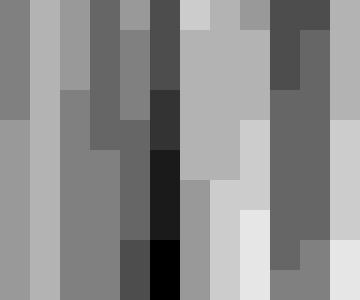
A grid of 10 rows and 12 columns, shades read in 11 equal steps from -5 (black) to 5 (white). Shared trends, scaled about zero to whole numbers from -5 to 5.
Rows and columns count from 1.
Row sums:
5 5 5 4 6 6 6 7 7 8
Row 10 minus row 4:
1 0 0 1 -2 -2 -1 1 2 1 1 2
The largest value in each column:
1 2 1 0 1 -2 3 3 4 0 0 4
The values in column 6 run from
-5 to -2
